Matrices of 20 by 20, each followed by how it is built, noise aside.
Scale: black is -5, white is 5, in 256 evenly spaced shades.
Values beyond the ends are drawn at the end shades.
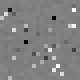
sparse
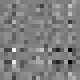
low rank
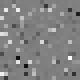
sparse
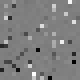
sparse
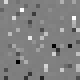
sparse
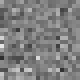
low rank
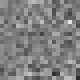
low rank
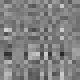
low rank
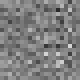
low rank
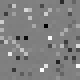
sparse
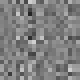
low rank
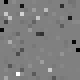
sparse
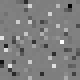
sparse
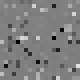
sparse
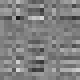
low rank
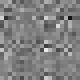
low rank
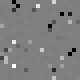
sparse
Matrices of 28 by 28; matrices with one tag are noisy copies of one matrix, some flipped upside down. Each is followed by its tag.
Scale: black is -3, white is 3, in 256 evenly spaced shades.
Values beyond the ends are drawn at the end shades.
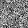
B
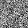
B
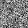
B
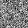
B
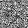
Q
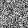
B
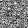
Q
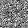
Q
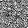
Q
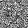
Q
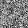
B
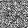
Q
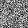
B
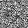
Q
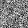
B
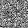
Q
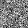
B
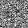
Q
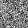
B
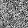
B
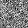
B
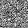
Q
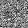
Q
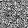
Q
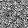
Q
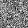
B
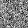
B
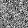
B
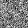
B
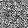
Q
